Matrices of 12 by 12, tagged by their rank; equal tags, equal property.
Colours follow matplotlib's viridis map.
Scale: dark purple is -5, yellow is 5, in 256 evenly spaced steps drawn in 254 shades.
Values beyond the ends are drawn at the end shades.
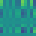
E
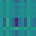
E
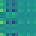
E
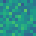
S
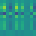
E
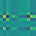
E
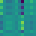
E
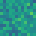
S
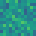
S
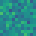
S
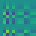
E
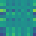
E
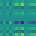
E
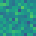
S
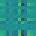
E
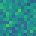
S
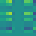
E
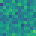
S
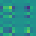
E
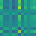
E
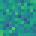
S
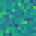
S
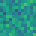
S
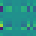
E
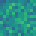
S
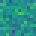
S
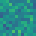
S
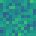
S
